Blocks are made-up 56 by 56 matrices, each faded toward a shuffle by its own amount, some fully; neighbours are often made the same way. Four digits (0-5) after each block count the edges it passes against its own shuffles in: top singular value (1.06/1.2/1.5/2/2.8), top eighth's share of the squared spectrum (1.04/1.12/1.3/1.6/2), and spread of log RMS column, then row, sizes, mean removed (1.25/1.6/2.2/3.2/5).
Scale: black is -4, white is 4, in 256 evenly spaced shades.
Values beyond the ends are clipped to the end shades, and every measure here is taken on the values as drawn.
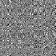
4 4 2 2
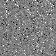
1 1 1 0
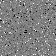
0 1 0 0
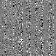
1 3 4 0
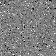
0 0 0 0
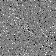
0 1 0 0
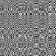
4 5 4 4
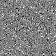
2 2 0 0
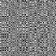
4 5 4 3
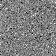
0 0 0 0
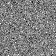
0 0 0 0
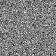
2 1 0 0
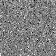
2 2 0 0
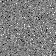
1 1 0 0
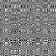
4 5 3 3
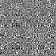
4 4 2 2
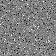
0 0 0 0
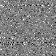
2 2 0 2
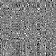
4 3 2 2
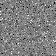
1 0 0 0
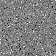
1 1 0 0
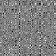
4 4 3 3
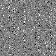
1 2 2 0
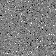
0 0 0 0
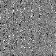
1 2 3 0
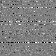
3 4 0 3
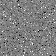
0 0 0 0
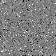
1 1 0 1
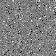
1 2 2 0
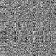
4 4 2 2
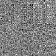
3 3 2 1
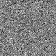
2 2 0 0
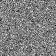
1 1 0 0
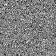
2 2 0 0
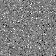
2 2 0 0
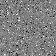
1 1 0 0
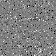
1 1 0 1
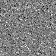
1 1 0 1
